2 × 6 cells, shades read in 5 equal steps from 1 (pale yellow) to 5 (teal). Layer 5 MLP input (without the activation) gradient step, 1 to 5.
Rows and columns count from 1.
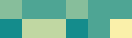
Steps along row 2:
down same up down down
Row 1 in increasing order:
3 3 4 4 4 4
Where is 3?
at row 1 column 1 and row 1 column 4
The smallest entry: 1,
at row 2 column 6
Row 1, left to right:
3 4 4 3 4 4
